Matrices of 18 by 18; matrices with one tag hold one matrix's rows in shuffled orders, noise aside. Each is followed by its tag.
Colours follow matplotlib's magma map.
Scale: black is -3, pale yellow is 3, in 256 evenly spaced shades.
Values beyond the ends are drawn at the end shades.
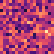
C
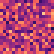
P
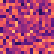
P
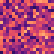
C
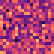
P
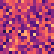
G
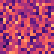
G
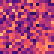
C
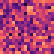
C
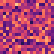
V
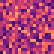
G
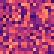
G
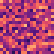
C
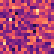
C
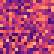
C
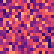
G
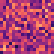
V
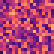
G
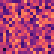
G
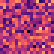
V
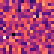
G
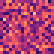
G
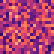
G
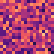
V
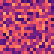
V
